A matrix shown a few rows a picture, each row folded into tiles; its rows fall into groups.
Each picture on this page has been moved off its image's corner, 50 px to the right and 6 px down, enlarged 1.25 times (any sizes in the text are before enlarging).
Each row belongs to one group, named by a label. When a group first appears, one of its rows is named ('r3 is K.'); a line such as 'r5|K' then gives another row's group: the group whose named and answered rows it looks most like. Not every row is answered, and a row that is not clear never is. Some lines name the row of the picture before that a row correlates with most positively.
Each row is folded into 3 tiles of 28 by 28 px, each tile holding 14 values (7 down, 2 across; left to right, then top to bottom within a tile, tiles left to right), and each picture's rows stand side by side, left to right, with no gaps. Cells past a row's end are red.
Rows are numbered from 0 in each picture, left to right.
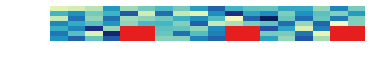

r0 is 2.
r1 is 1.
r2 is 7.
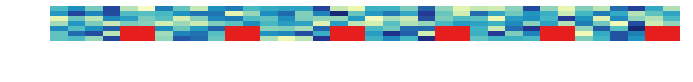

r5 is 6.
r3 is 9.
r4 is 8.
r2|1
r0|9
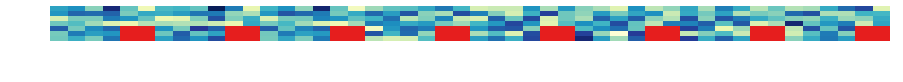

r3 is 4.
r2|9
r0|9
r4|2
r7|6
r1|9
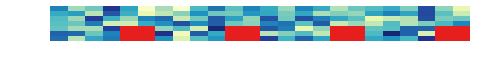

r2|7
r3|9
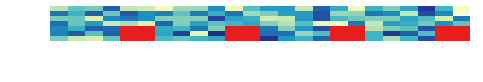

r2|9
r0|8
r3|1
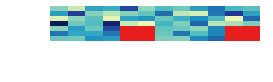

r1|1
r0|6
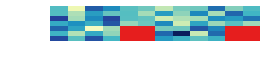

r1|8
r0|7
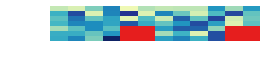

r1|2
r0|2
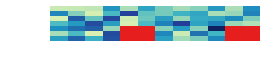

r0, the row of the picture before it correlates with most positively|1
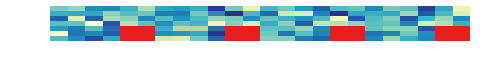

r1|1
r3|1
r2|1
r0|6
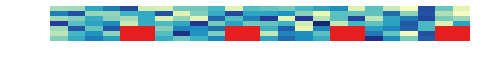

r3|2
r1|8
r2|6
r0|6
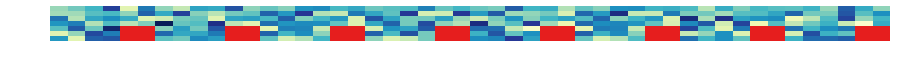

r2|4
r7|9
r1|6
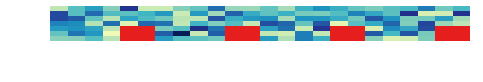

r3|4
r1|8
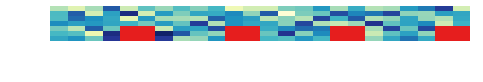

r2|8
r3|6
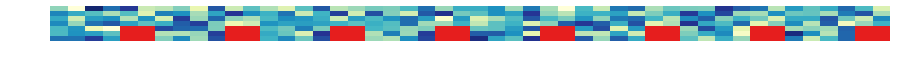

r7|1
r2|2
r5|7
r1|2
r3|1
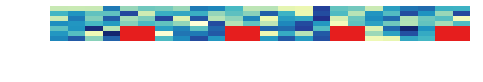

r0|2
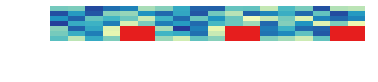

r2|8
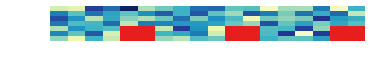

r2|8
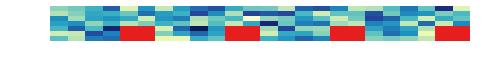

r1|4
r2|6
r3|4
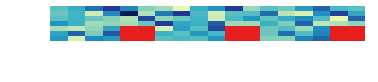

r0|1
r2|1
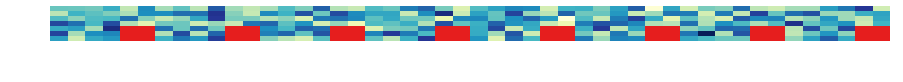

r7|6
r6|8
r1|9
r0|7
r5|7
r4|7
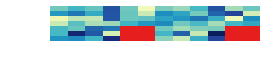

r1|1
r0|9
